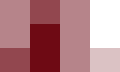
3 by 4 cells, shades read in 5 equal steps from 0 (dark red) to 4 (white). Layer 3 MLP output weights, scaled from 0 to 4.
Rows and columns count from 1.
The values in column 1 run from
1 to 2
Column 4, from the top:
4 4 3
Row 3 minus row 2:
-1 0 0 -1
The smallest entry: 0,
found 2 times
